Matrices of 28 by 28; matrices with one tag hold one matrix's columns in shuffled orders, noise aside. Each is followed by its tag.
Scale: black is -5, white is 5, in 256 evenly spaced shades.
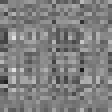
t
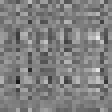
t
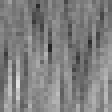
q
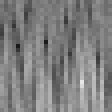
q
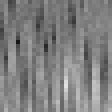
q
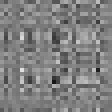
t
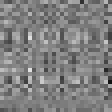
t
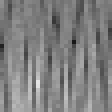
q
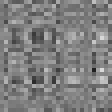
t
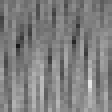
q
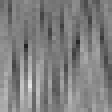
q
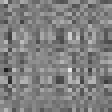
t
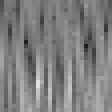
q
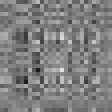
t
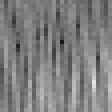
q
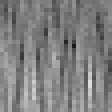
q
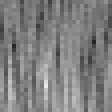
q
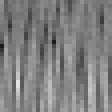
q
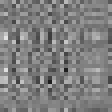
t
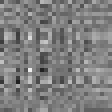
t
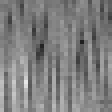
q
